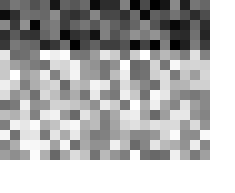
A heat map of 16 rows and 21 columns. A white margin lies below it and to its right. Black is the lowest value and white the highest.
Seam: horizontal, 30% of the way down, the bottom part higher. Stripes: none. Ninth with the highest average: bottom left.
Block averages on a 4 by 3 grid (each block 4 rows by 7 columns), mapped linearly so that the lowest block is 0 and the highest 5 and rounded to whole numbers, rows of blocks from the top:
000 | 433 | 454 | 544
